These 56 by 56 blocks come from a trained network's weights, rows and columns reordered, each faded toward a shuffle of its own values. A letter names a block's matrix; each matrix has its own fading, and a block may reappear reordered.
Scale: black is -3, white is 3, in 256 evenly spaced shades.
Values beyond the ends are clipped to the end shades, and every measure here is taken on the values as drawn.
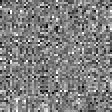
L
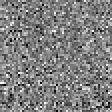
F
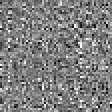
L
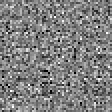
F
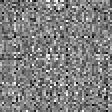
L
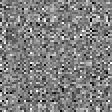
L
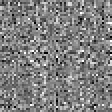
L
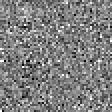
F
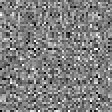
L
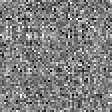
F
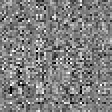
L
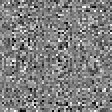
L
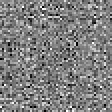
L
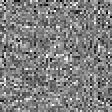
L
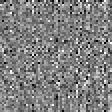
L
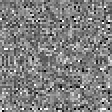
F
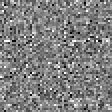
F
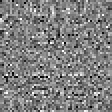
F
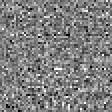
F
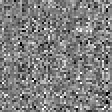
L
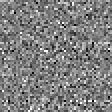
F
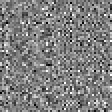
L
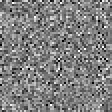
F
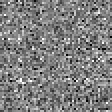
F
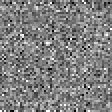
F
